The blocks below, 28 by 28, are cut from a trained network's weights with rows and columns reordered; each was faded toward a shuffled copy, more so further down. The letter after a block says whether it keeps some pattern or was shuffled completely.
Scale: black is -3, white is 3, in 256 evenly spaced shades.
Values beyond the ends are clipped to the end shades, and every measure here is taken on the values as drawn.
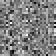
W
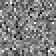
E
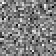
E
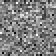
E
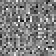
W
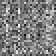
W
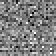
W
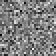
E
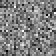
E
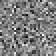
W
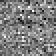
W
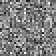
W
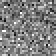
E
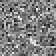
W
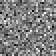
E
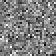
E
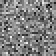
E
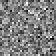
W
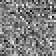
E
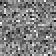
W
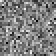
E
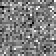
E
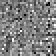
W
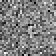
E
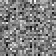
W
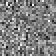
W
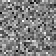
E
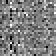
W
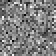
E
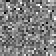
E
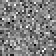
E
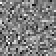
E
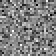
E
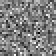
E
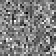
W
